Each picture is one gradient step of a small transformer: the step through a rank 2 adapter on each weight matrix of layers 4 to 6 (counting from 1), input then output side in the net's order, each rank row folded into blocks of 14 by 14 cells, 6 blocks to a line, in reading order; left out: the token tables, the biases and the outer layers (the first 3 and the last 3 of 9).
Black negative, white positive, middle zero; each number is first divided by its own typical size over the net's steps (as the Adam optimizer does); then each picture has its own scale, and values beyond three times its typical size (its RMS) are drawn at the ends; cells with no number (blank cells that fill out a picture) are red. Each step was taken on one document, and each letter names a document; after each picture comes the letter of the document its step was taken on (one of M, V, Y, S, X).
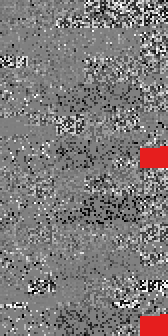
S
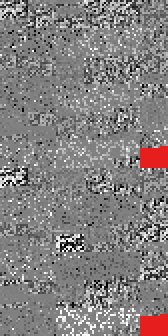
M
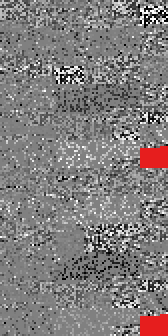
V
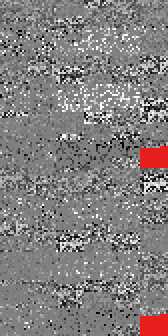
M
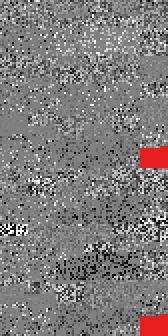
S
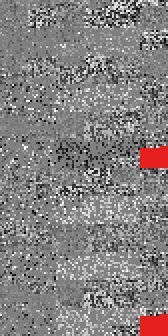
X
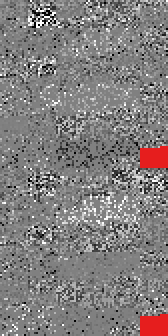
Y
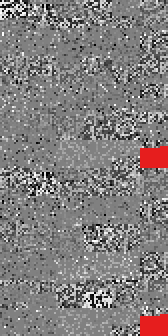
V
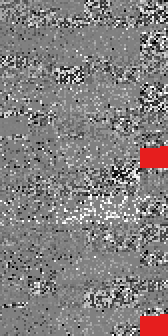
Y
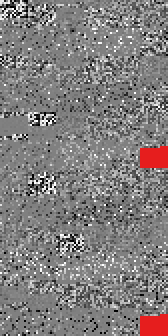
X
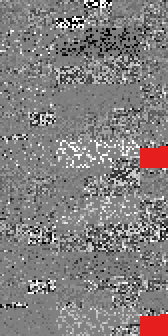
V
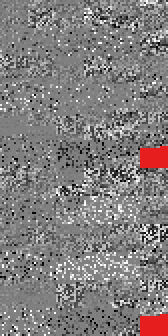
X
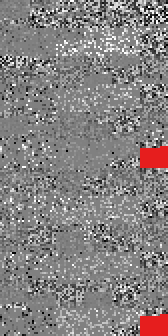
S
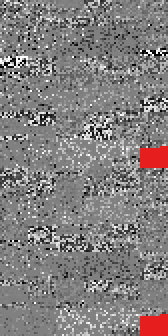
M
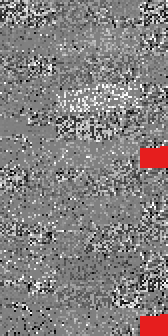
Y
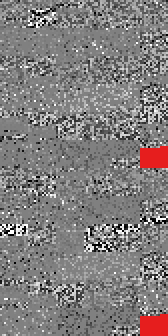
Y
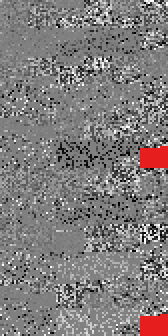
X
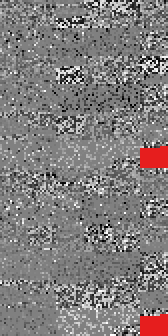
V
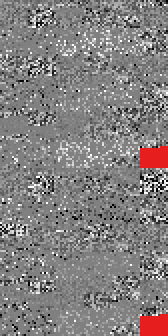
Y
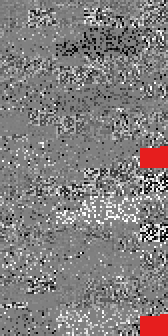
X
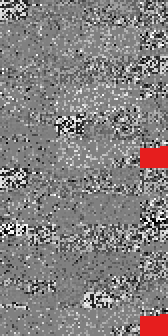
V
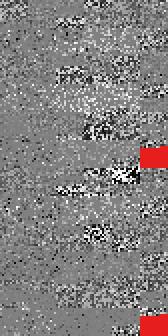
V
